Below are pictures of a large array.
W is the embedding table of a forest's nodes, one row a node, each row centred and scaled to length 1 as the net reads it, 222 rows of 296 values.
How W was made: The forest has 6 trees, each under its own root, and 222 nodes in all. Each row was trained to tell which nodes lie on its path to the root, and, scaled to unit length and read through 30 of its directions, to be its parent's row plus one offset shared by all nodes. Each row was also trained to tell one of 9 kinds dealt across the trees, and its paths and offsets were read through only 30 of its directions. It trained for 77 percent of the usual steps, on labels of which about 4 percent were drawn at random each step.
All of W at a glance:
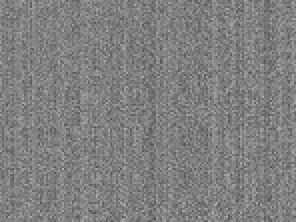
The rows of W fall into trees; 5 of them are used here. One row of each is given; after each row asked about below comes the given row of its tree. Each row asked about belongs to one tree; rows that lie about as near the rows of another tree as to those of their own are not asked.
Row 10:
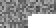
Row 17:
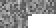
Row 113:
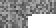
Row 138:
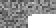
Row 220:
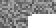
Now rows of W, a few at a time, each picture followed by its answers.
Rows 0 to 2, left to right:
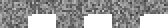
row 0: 17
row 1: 17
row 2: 220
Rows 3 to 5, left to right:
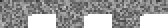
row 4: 17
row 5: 220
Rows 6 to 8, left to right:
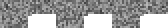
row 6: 220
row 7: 17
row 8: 138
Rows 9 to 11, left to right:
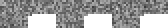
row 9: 113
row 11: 10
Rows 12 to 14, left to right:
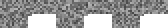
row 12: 113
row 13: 17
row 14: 113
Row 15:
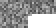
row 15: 17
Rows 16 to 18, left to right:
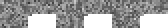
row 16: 220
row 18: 138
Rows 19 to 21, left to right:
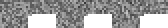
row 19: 138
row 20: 17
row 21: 113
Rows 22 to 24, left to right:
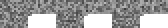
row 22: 220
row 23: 17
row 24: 220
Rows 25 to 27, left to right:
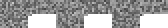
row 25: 17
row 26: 17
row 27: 220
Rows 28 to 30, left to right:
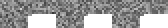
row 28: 113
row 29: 17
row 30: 138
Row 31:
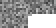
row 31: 17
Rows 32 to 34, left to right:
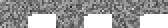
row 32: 17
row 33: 220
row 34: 113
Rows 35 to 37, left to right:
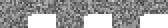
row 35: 17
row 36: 138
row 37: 17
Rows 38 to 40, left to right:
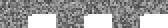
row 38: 138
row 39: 17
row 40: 10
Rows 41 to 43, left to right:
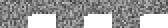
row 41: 138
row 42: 138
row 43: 138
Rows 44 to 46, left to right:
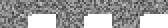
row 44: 10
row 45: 220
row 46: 17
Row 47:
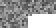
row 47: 10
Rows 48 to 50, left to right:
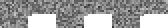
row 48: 10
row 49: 10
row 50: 113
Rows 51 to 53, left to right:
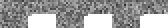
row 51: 17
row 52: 17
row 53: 138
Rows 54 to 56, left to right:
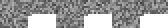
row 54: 220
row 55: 138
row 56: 17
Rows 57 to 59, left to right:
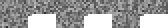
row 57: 138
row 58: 138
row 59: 17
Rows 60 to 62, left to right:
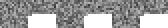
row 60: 10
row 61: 10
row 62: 10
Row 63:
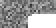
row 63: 17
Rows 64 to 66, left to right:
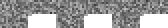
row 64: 10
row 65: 138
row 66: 10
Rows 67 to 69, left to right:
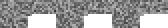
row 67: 220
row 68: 113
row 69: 10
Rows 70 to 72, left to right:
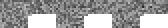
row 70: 138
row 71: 10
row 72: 17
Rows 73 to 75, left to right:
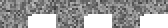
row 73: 17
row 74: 138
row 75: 220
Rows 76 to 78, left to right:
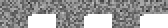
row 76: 17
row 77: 220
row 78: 220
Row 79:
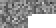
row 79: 113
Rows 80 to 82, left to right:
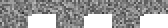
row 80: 138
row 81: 220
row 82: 220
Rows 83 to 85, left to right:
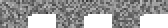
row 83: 220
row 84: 113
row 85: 220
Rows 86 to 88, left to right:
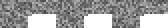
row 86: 17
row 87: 17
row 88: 138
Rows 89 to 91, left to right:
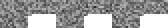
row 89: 113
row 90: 17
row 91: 220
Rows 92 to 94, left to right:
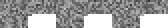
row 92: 10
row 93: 220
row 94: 10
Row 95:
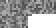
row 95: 10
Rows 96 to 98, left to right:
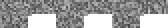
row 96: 220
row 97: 17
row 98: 17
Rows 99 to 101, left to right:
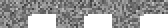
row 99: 17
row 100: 10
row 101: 10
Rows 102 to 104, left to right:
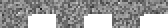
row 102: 17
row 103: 113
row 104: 138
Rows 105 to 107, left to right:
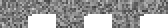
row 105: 138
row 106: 220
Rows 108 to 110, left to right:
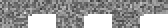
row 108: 10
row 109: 10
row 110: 138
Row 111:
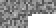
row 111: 138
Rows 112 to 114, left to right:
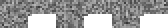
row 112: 220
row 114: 10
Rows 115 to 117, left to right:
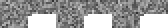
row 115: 17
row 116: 138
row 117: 220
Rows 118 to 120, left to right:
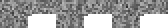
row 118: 138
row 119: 17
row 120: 10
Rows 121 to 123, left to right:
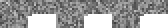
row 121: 113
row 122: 138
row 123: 220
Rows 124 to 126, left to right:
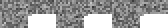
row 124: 17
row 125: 138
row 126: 10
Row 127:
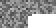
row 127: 138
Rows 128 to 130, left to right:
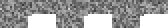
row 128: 17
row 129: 10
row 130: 138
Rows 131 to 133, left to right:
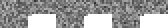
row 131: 10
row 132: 138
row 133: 10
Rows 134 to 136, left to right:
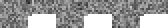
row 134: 17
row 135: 17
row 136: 220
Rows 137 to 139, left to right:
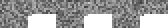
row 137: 138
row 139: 17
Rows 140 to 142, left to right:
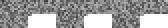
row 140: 220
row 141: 17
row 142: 113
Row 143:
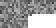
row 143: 138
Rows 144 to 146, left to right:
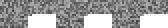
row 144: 138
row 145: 220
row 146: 138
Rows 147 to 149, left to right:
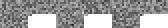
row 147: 17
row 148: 17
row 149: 220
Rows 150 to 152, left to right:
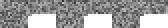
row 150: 17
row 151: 138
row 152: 138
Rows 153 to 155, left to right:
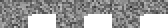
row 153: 138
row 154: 10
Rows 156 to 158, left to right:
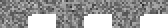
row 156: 138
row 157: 113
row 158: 17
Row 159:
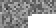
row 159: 220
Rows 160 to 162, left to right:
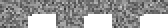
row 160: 220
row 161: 10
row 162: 17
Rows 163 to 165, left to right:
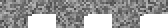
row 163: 138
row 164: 138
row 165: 138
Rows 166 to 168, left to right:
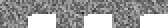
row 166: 220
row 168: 138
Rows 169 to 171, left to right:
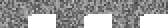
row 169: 10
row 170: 220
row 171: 10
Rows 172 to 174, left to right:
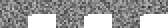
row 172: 138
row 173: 220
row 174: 138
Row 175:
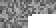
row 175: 138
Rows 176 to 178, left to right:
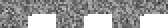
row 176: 220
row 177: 138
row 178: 10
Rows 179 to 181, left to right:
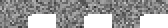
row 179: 138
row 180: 17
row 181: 220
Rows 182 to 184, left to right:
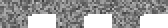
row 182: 10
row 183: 17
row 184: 138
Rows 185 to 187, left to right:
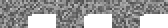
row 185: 113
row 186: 17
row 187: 220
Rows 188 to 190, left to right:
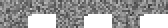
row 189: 220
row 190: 10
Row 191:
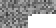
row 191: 113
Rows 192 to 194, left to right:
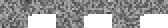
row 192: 17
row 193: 113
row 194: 10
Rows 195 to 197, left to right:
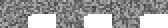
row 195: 138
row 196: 10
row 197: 10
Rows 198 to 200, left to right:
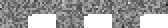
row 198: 10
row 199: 17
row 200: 17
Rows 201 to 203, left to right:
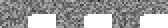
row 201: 17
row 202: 10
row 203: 113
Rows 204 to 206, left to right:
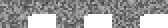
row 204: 10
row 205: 10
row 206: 17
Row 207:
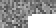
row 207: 138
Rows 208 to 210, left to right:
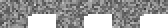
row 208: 113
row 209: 138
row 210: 10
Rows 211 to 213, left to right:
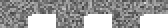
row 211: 138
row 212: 138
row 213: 138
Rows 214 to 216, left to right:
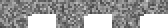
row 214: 220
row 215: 113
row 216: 138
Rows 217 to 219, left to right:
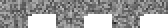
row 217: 17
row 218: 10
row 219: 10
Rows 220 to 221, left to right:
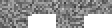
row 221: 10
